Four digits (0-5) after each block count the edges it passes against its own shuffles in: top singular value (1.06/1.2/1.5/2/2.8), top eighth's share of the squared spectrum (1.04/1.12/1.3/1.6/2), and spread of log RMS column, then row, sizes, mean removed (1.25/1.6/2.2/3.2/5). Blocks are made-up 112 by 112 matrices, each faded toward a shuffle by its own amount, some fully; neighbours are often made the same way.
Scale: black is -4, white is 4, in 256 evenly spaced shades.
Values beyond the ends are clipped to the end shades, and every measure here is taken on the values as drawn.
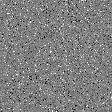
0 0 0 0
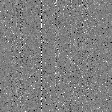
3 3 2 0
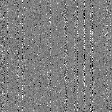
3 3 4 0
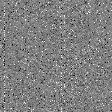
2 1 2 0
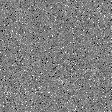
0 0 1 0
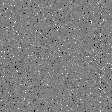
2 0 0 0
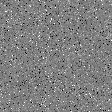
0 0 0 0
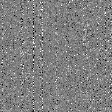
3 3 3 0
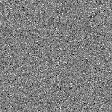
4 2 1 1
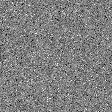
1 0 0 0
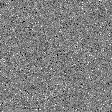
0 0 0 0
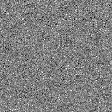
3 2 1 1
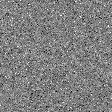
1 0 0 0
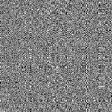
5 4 3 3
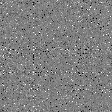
2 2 1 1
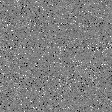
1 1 0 1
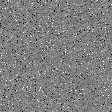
0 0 0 0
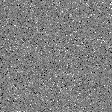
2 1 0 0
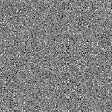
4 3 2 1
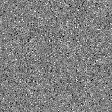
3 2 1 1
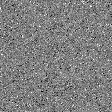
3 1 0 0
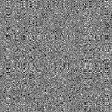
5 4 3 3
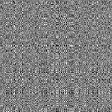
5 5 3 3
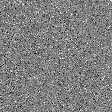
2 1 0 0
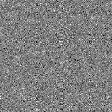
4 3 2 2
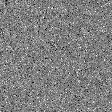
2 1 0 0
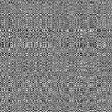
5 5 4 4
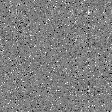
3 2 1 0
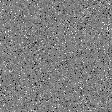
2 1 1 0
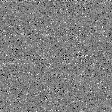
1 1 0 2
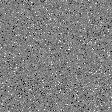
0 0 0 0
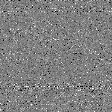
2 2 0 3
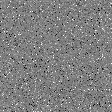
0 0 0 0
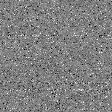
1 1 0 2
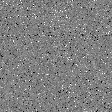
0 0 0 0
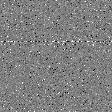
3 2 0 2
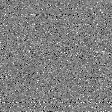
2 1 0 2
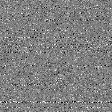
2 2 0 3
